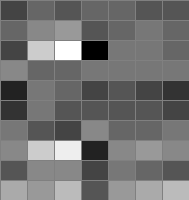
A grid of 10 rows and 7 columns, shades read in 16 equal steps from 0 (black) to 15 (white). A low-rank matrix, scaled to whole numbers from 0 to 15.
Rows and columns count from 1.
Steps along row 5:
up down down up down down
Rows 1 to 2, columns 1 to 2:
4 6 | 6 8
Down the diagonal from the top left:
4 8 15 7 5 5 7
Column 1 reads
4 6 4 8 2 3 7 8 5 10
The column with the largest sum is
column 3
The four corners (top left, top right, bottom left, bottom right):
4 5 10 11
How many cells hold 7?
12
